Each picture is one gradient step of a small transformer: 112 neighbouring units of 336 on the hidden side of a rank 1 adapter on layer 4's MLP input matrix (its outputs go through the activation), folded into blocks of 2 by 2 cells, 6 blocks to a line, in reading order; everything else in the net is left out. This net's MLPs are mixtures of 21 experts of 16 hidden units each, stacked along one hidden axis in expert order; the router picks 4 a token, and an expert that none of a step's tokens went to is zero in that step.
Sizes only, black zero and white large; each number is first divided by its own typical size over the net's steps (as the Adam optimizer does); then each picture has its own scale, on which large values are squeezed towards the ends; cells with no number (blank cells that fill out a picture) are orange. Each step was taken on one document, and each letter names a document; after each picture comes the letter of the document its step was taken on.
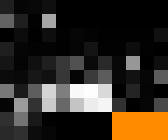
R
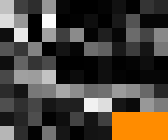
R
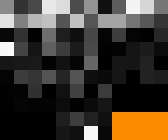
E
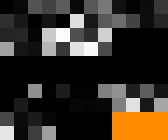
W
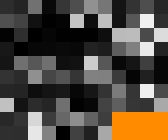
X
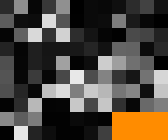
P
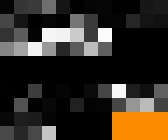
W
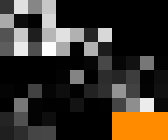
W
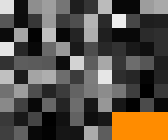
P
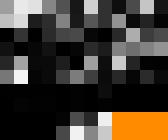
P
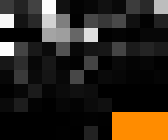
E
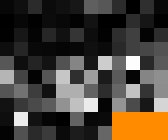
R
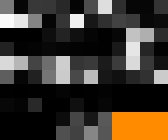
P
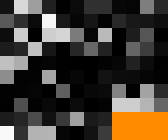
W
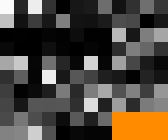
X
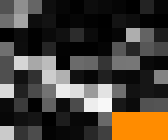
R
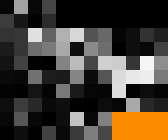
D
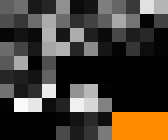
E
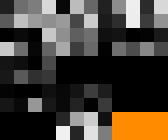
E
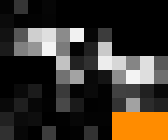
D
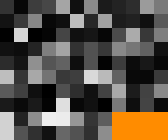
X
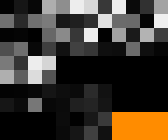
E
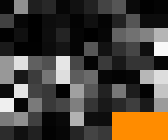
P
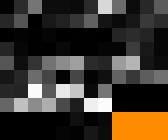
R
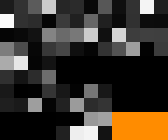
E
